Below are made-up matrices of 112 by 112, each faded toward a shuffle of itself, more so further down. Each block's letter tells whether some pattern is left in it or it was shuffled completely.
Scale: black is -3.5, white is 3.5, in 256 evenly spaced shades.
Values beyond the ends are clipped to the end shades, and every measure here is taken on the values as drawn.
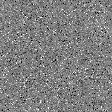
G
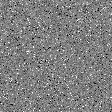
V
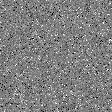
V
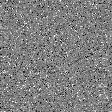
G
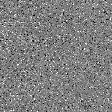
G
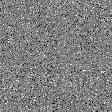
G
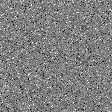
V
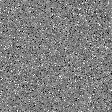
V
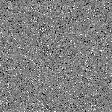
G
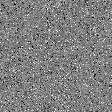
G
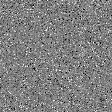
G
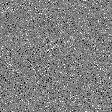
G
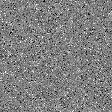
G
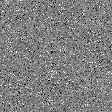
G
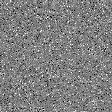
G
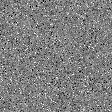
V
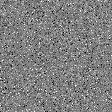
G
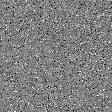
V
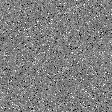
V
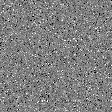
G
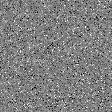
G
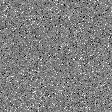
V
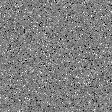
V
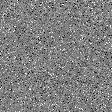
V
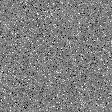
V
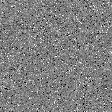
G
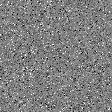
G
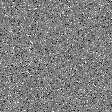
V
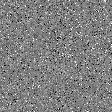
G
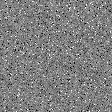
V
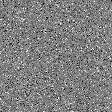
V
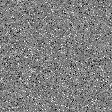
G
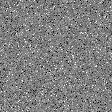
V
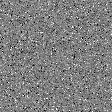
V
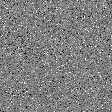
V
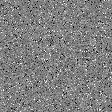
G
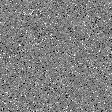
V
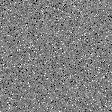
V
